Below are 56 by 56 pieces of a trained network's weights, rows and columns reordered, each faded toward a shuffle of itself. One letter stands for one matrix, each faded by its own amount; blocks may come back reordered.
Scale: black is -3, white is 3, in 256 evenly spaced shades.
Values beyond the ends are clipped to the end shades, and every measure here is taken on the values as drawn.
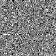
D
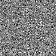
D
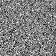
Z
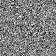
Z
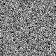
Z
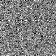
D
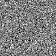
D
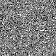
D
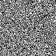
Z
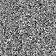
Z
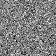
Z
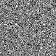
D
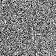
Z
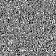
D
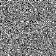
D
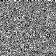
D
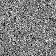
Z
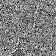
Z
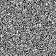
Z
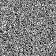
Z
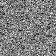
Z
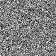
Z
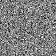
Z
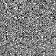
D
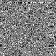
D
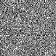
D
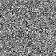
D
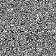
D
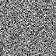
D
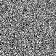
Z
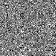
D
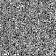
D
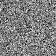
Z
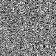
D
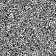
Z
